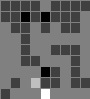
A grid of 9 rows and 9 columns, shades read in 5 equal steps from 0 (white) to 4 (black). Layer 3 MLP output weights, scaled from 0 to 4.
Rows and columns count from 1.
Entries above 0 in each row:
9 9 9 9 9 9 9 9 8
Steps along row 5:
same up down same up same same down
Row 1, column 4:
3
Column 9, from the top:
3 2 2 2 2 2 2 3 2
